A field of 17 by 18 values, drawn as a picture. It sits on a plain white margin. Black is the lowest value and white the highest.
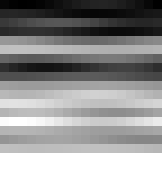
Overall the values sit about 50% of the way up the scale. Streaks run across, left to right. The bottom left is the ninth with the highest average. The field climbs toward the bottom.
